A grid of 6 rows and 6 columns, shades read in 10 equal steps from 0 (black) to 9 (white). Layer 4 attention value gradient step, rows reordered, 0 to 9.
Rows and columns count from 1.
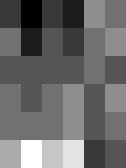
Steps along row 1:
down up down up down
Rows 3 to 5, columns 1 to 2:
3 3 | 4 3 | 4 4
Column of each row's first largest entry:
5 6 5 4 4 2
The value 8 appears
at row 6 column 4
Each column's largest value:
6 9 7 8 5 5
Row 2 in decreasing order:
5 4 4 3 2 1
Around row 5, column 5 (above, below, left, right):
3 2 5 4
